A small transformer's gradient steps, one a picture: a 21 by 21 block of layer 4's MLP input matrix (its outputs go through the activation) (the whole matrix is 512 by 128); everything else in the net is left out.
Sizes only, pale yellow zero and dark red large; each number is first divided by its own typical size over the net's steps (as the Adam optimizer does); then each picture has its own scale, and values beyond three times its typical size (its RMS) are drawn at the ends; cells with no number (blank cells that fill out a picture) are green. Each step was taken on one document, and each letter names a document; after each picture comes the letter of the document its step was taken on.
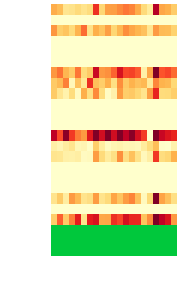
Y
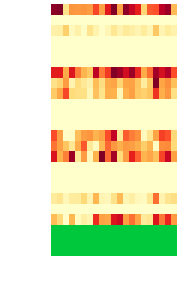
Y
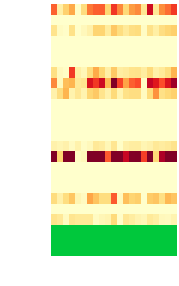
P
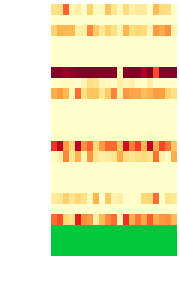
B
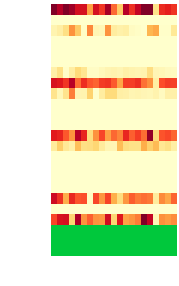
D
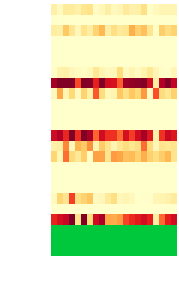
D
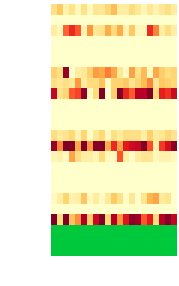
D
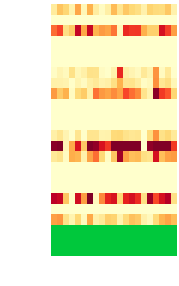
Y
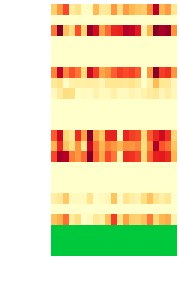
Y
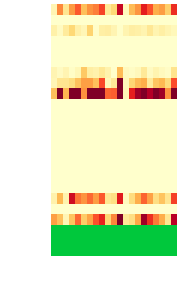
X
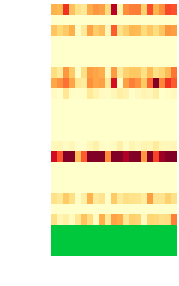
P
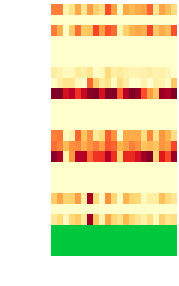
B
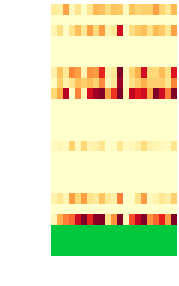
X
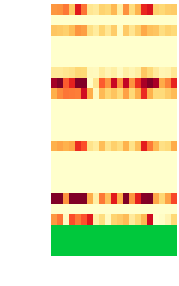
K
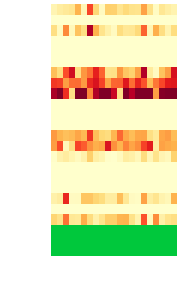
B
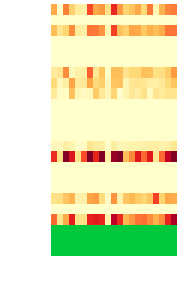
P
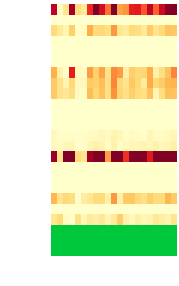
P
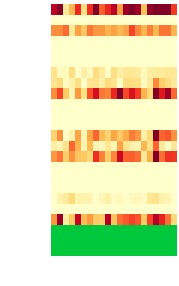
Y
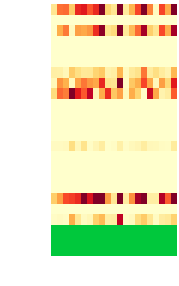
X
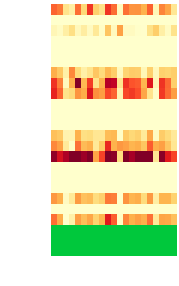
B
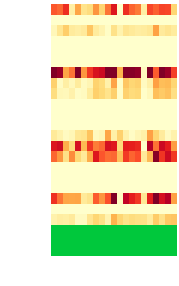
B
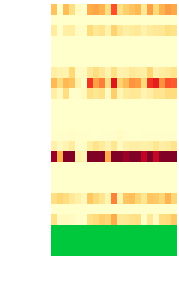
P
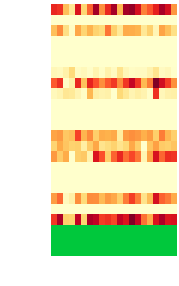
Y
